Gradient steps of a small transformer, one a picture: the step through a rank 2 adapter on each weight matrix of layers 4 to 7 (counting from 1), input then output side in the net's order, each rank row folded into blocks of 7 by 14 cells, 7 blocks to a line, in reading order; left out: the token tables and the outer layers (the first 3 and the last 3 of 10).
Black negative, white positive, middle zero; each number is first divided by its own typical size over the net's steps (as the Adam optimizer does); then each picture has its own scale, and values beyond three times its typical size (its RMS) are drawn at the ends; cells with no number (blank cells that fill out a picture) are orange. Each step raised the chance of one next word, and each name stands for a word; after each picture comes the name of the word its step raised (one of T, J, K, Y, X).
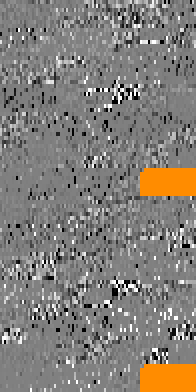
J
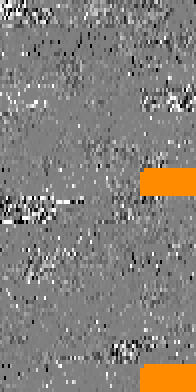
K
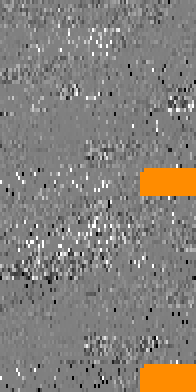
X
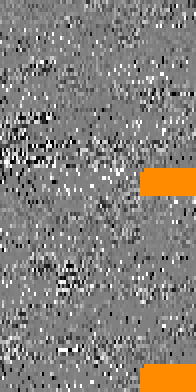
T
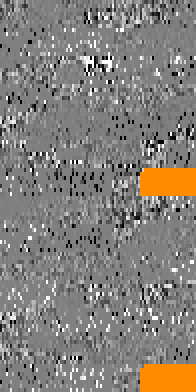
J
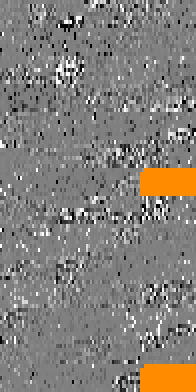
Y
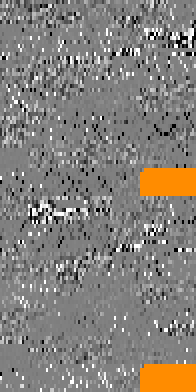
J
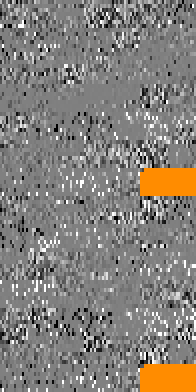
T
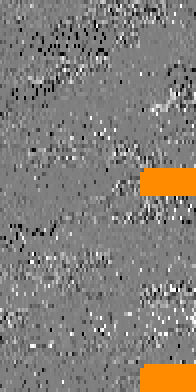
Y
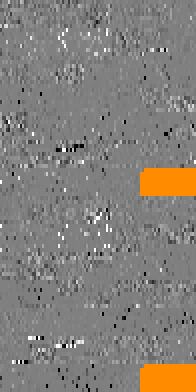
X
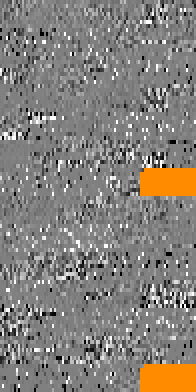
T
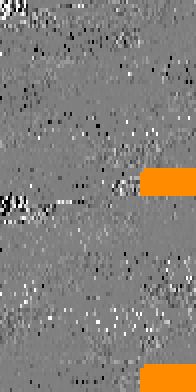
Y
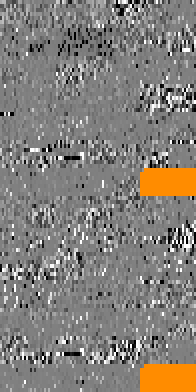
K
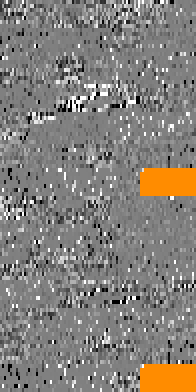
T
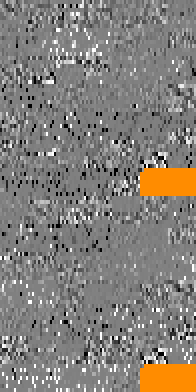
J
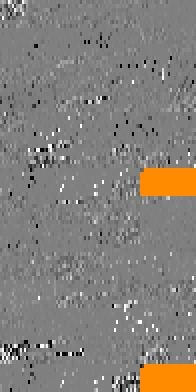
Y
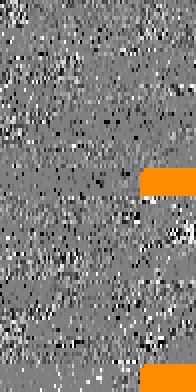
J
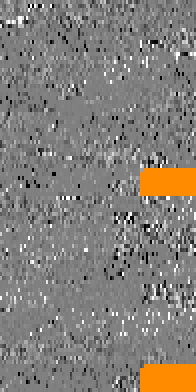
Y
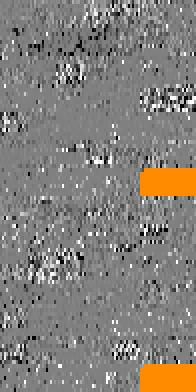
K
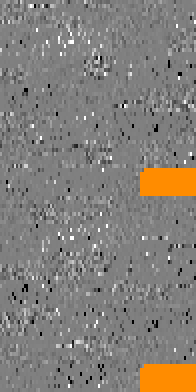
X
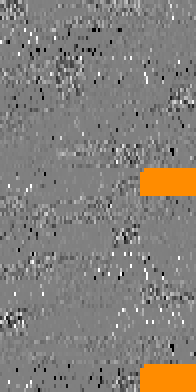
Y
